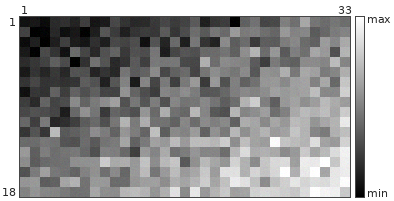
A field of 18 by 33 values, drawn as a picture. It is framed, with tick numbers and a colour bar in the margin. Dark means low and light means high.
No regular stripes run through it. The ninth with the highest average is the bottom right. The top left is the ninth with the lowest average. There is an overall slope up to the bottom right. The histogram is bell-shaped. The halves do not mirror each other. Fine speckle covers the field.
